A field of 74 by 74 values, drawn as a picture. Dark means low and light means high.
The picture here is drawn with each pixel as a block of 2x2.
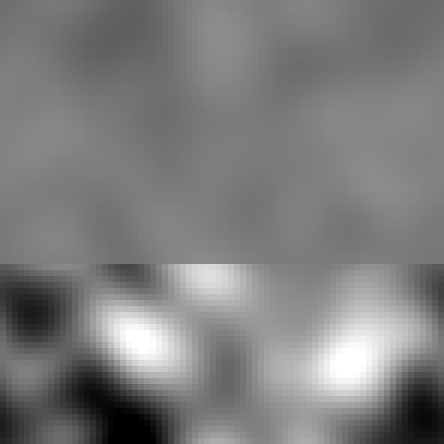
Mirror symmetry: none. Histogram: heavy tails on both sides. Ninth with the lowest average: bottom left. Seam: horizontal, 60% of the way down, the top part calmer. Lone odd cells: none.
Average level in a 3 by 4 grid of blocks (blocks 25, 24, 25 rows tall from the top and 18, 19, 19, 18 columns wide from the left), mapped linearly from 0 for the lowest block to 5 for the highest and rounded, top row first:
3 2 3 3
3 3 3 3
0 4 5 4
